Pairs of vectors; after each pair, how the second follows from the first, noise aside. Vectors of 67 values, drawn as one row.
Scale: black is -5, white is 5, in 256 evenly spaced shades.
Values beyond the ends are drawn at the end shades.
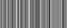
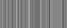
shrunk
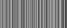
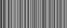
reversed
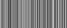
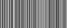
reversed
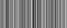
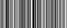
scaled up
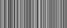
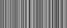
reversed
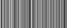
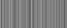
shrunk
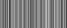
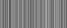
shrunk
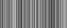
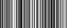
scaled up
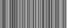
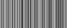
wrapped around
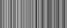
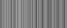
shrunk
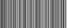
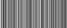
reversed
